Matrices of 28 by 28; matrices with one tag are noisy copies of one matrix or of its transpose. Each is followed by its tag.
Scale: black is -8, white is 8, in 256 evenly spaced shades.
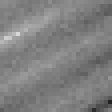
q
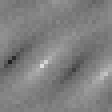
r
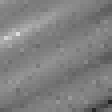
q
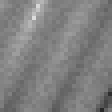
q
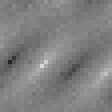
r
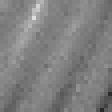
q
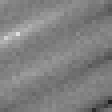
q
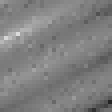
q
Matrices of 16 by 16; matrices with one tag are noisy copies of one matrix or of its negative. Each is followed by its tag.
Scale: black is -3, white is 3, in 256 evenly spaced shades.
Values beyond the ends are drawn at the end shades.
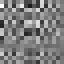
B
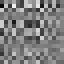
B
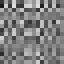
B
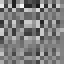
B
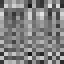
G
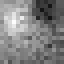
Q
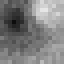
Q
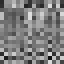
G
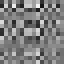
B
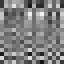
G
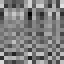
G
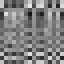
G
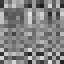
G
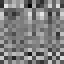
G
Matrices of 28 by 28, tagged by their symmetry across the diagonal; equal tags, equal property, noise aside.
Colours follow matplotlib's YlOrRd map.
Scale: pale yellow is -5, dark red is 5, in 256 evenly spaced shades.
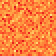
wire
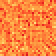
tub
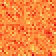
tub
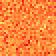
tub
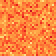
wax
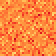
wire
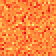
tub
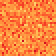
wax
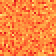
tub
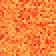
wax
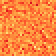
wax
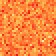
wax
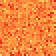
tub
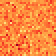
wax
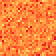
wire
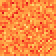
wire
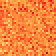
tub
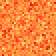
wire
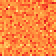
tub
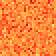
wax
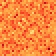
wire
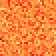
tub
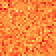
wire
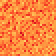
wire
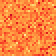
wax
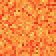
wax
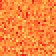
wax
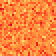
tub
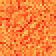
wire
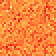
wire
